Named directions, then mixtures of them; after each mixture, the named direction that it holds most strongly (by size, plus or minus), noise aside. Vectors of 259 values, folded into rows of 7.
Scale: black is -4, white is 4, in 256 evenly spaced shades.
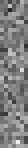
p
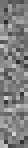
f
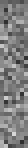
f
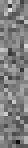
p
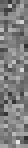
p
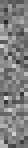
f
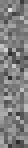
p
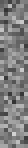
p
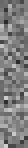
f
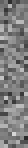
f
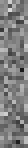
p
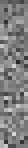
f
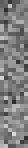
f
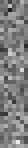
p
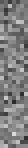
f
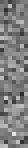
f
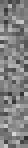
f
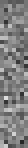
f
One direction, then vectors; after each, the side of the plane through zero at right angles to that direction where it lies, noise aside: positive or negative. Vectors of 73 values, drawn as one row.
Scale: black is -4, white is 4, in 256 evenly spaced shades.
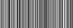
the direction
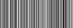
negative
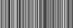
positive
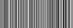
negative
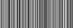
positive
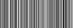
negative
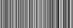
negative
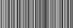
positive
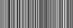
positive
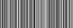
negative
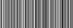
positive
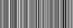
negative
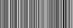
negative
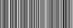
negative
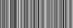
negative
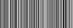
negative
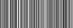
negative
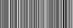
negative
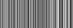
positive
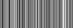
positive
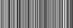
positive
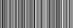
negative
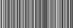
positive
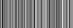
negative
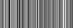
positive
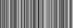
negative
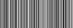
negative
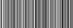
positive
